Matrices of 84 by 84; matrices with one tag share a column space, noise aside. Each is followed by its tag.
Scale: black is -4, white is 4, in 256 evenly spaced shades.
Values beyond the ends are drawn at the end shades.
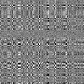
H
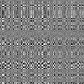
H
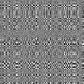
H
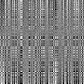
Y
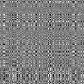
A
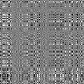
A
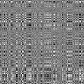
A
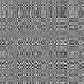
H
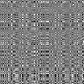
A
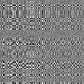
H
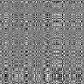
A
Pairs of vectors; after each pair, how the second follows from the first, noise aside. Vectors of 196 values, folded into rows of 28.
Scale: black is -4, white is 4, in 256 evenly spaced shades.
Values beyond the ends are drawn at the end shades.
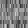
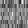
reversed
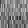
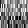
scaled up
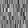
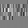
partly zeroed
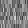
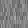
shrunk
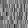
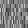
reversed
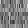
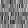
copied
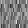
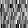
scaled up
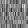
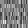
reversed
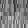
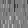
partly zeroed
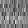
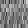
wrapped around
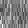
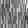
reversed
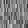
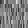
reversed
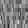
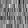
reversed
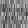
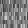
sign-scrambled
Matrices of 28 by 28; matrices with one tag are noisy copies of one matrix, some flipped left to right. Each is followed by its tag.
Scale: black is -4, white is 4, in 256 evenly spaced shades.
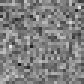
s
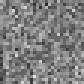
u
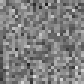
u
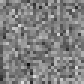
u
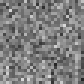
u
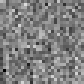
u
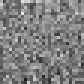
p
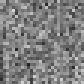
u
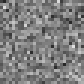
s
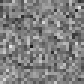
s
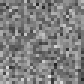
u
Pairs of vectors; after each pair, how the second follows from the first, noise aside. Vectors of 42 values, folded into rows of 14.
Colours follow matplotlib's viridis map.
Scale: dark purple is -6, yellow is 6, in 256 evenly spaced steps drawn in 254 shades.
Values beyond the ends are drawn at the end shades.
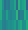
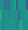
partly zeroed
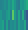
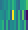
scaled up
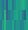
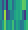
scaled up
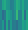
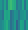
shuffled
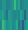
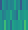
shuffled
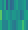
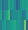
shuffled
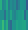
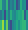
scaled up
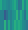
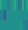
partly zeroed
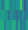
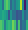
scaled up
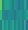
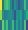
scaled up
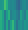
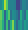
scaled up
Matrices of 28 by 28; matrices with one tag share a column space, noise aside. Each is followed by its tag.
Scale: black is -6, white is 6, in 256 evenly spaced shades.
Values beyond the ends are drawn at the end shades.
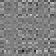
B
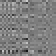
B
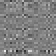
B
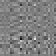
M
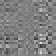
M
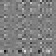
B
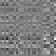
M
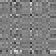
B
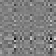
M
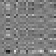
B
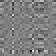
B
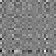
B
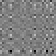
B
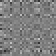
B
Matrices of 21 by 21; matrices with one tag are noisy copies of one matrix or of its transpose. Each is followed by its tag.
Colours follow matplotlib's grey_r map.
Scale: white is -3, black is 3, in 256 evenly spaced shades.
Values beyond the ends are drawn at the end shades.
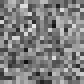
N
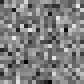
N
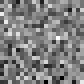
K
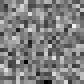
N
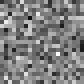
N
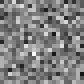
K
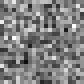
N
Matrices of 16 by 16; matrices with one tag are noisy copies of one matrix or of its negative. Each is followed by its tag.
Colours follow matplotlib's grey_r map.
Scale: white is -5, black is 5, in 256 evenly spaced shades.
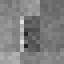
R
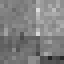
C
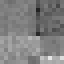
C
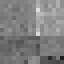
C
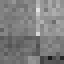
C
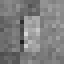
R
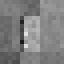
R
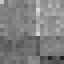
C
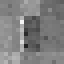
R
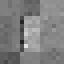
R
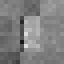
R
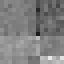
C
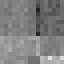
C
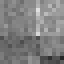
C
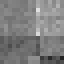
C
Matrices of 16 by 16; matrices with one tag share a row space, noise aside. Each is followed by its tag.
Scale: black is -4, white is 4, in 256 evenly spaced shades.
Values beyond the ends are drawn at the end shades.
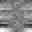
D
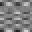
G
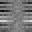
D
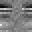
D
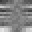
D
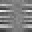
D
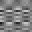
G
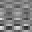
G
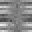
D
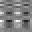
G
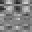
G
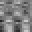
G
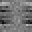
D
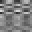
G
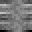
D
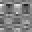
G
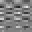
G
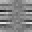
D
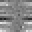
D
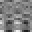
G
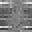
D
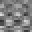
G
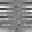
D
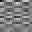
G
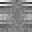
D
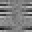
D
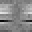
D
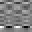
G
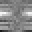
D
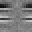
D
